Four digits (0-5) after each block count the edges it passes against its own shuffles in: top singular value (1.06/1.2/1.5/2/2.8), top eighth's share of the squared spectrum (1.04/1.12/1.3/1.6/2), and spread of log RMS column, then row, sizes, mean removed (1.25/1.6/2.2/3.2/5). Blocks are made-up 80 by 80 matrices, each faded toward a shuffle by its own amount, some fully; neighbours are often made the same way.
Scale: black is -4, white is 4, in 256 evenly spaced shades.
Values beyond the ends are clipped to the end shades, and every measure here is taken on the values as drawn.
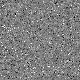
2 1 0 0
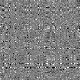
4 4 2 3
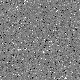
0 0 0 0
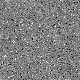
1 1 0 0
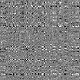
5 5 3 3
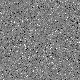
0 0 0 0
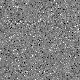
2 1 0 0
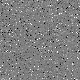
2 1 0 0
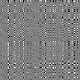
5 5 4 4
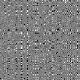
5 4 3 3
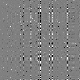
5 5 3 2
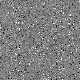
1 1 2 0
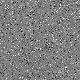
0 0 0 0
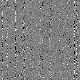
3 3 3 0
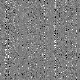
2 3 3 0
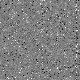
2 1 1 0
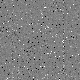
1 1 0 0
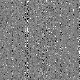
2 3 3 0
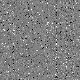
2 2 2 0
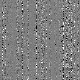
2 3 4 0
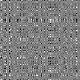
5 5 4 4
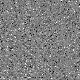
3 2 1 0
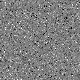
0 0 0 0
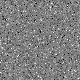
2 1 0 0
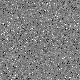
2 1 0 0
